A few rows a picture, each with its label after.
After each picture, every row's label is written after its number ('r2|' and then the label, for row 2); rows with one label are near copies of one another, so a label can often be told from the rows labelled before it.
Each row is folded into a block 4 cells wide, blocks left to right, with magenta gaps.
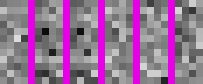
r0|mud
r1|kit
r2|kit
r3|mud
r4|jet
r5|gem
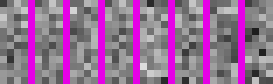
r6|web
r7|web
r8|gem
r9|web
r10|jet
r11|web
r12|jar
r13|kit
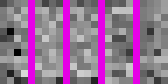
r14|kit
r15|jet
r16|jet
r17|jar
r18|kit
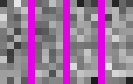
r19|web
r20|gem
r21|jet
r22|jet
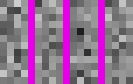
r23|gem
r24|web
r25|kit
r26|web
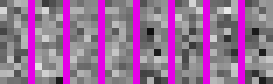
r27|gem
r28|jet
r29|mud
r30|mud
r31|kit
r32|web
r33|jar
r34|kit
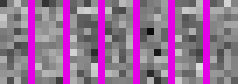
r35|web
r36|jet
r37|jar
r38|gem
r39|kit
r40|jar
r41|web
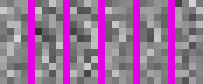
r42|mud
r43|gem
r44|gem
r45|mud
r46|mud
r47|web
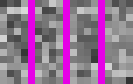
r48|jar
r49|gem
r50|jar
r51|jet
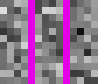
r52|gem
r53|jar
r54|kit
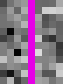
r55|kit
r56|jar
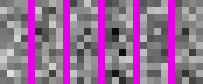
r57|mud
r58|gem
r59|web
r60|kit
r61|jar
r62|kit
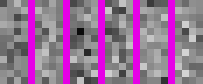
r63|web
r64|mud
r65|kit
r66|gem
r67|jet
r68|mud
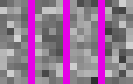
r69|mud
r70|jar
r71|jet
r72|gem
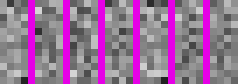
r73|jet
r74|gem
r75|gem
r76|web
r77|jet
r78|web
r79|web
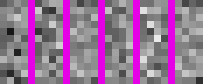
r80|kit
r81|gem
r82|jet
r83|gem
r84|mud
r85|jet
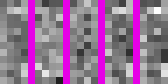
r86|jar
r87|jet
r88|web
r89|jar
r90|jar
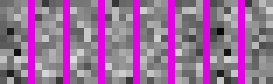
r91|kit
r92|jet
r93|mud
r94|jet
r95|mud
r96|jar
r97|kit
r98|web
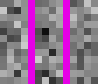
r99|gem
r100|kit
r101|web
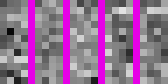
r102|kit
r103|web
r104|jet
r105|jar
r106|jar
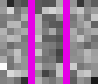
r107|jet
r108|jar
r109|jet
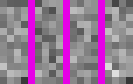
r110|jet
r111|gem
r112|mud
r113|jet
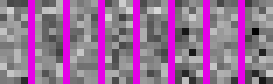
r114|jet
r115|jar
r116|mud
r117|web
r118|jar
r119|kit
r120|jet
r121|kit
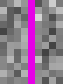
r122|gem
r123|web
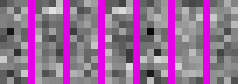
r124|kit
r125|jar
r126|gem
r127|jar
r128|kit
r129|jet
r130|web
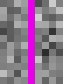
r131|gem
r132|web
